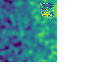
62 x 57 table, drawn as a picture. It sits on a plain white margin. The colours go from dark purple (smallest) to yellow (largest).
Grain: blotchy. Odd patch: rougher, in the top right. Ninth with the highest average: top right. Slope: up to the right. Histogram: bell-shaped.
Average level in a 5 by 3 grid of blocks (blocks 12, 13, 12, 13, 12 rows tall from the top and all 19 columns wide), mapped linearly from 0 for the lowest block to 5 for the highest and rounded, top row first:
0 3 4
1 3 5
1 2 4
0 2 4
0 2 4
